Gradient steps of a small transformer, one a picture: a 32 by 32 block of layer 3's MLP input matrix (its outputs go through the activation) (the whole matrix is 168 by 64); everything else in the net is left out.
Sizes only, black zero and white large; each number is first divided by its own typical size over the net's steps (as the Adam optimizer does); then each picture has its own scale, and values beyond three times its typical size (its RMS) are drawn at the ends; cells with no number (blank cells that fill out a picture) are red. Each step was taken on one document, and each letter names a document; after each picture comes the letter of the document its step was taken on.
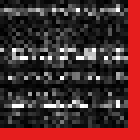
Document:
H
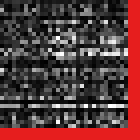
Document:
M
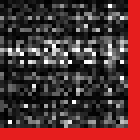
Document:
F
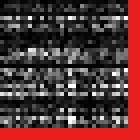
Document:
M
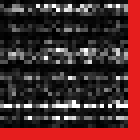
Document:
H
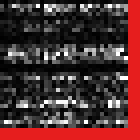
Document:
H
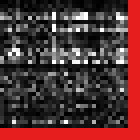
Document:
F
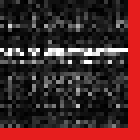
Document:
F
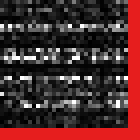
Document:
H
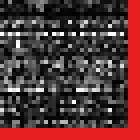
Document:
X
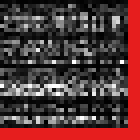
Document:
M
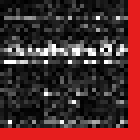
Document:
F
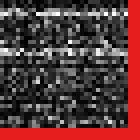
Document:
M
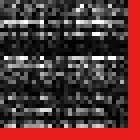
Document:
X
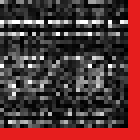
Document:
X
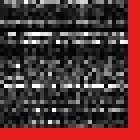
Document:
X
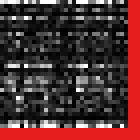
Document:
X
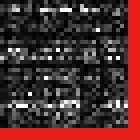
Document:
H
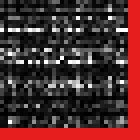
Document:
F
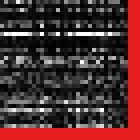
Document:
X
